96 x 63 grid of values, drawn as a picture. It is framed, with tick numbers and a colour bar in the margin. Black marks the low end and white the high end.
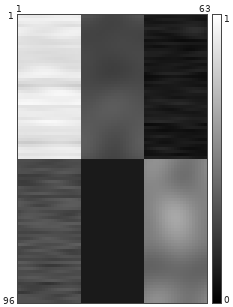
It is made of 2 by 3 panels. Panel 1,1: very high, streaked across, faint in contrast. Panel 1,2: low, smooth, faint in contrast. Panel 1,3: very low, streaked across, faint in contrast. Panel 2,1: low, streaked across, faint in contrast. Panel 2,2: very low, flat. Panel 2,3: middling, smooth.
